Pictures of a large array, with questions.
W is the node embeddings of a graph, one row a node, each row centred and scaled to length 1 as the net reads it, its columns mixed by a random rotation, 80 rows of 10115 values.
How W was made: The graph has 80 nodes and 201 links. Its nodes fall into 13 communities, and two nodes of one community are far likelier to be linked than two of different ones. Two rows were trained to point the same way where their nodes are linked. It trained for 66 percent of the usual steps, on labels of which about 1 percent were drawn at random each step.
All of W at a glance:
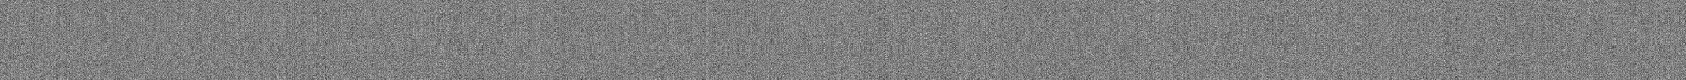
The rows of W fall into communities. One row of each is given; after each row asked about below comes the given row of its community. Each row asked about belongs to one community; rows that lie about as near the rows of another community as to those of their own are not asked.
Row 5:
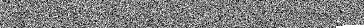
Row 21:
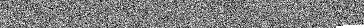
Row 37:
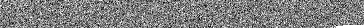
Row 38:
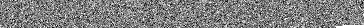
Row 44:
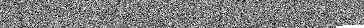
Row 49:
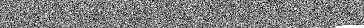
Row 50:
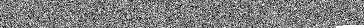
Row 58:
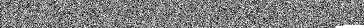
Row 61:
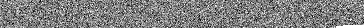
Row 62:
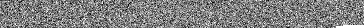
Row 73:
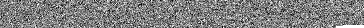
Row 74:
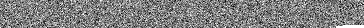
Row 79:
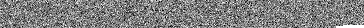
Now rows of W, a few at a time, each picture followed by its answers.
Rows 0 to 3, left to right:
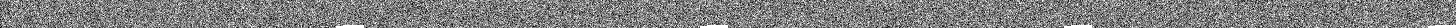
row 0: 58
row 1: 79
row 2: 79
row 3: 74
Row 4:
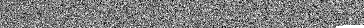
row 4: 73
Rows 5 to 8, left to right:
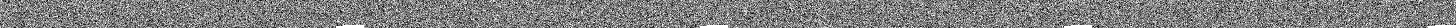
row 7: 61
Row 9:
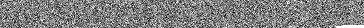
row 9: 38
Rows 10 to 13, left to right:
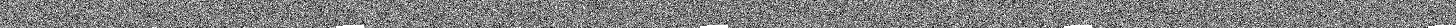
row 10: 61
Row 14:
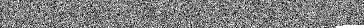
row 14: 58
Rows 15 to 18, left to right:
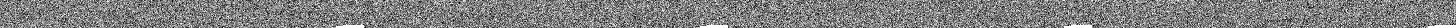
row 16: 58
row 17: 21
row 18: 37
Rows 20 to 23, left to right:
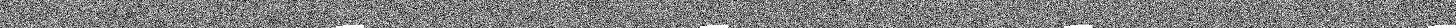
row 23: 50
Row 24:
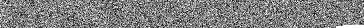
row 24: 5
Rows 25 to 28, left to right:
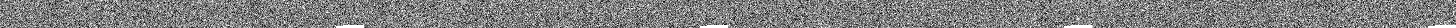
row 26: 44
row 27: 38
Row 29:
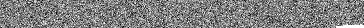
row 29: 21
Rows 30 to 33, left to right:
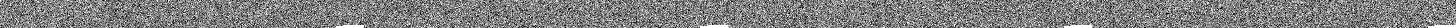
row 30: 37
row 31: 79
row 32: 38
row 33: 44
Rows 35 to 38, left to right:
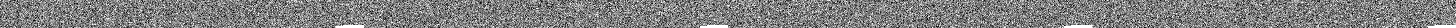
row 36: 61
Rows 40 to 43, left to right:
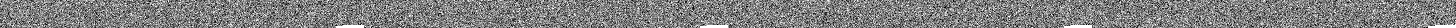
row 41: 49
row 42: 74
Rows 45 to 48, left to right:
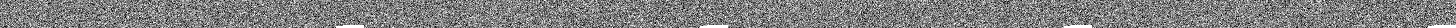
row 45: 50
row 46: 62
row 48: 62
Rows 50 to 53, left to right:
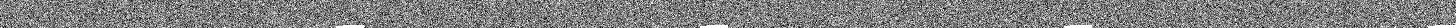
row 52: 62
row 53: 38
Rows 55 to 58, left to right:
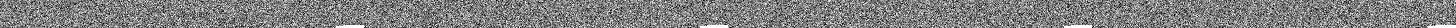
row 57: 50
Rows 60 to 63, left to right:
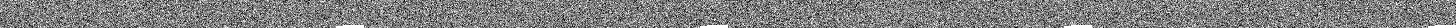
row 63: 61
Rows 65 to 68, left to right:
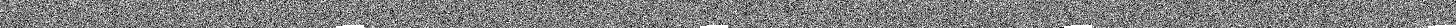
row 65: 5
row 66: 74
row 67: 44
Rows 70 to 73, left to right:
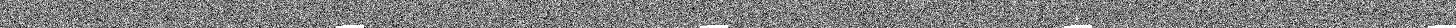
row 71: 49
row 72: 21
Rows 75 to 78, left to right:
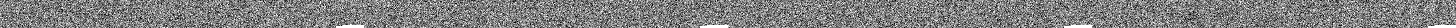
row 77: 21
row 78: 49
